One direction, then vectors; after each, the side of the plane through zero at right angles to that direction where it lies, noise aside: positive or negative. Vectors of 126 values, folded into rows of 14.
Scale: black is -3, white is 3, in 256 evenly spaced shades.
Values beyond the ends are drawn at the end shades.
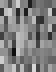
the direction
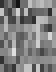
negative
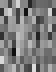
positive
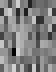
positive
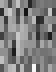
positive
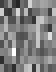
negative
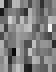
positive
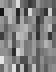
positive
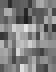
positive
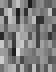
positive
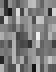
negative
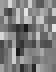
negative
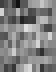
negative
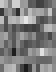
positive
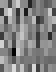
positive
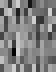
positive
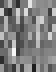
negative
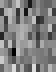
positive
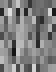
positive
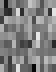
negative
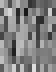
positive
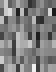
positive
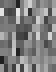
negative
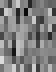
positive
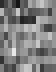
negative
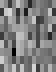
positive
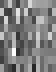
negative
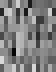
positive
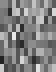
negative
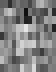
positive
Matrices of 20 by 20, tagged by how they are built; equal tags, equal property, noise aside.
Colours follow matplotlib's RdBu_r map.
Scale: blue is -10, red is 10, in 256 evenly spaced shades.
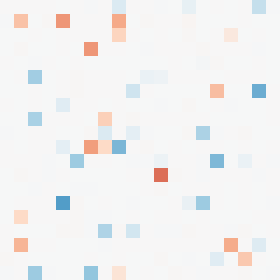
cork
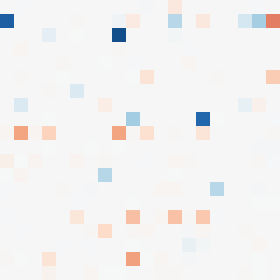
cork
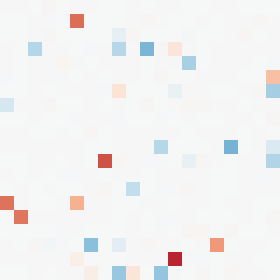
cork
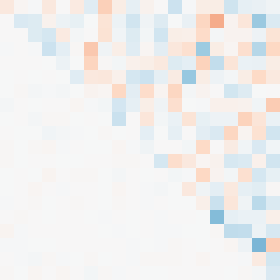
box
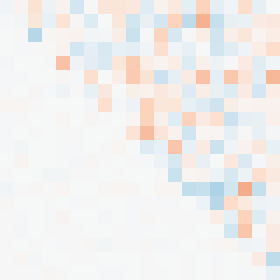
box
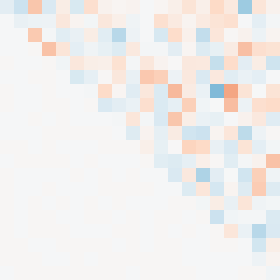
box
